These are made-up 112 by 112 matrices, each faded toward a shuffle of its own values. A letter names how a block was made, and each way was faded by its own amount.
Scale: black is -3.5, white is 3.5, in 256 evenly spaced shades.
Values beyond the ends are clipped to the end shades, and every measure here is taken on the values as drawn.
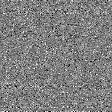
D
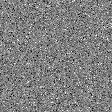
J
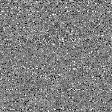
D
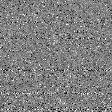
D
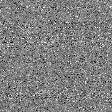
D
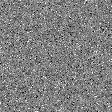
J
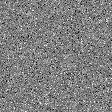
J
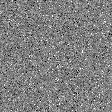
J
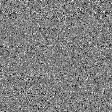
D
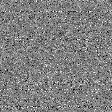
D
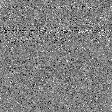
D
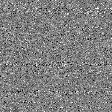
D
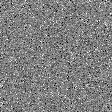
J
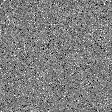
J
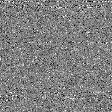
D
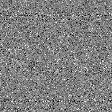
D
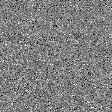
D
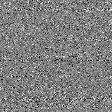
D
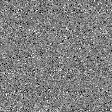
D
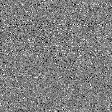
D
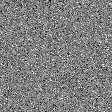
J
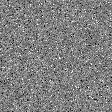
J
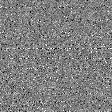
D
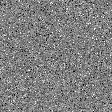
J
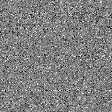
D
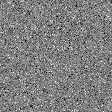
J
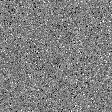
J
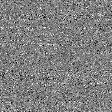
D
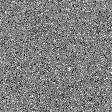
J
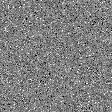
J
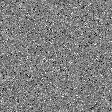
J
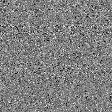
D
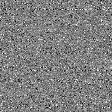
D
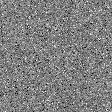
J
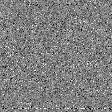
D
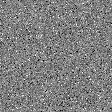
J
